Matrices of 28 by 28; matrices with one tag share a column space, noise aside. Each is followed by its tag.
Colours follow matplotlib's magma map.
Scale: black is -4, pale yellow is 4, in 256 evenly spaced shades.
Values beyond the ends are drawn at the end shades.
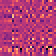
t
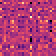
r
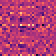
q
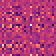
q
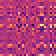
q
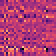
t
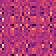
q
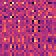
r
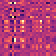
r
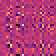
q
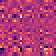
t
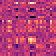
r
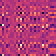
q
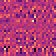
t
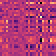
r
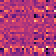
t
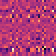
t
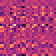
q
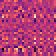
t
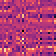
t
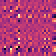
t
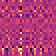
t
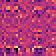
t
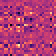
q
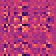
q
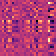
r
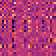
r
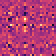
q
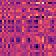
r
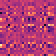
q
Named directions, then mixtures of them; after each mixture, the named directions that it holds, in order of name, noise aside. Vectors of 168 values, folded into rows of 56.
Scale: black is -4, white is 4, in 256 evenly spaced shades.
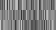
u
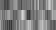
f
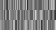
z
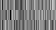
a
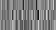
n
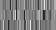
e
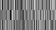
a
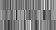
e, f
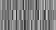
e, n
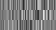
e, n, z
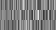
e, n, z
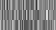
n, u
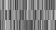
a, f, z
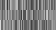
n, u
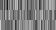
f, u, z
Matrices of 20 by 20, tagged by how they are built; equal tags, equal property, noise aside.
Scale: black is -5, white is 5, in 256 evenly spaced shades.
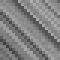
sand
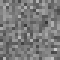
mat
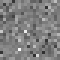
mat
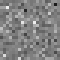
mat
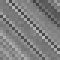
sand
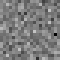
mat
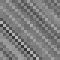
sand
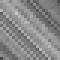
sand
